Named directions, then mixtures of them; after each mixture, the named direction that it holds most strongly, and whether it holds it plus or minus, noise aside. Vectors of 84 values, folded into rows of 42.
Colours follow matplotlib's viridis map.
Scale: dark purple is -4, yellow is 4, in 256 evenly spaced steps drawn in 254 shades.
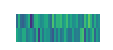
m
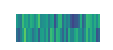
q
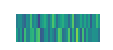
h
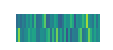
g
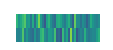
h, minus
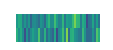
q, minus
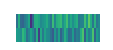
m, plus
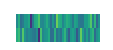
m, plus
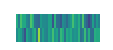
m, minus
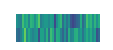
q, plus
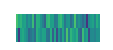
g, minus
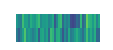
q, plus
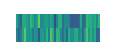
q, plus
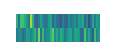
m, minus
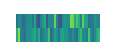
q, minus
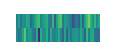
q, plus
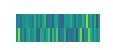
g, plus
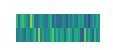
m, minus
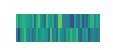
g, minus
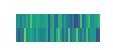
q, plus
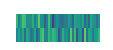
h, minus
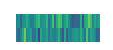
q, plus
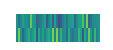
g, plus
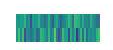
h, minus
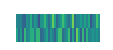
h, plus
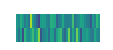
h, plus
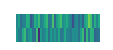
m, plus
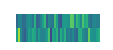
g, plus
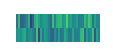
m, plus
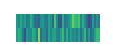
q, minus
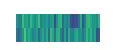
q, plus
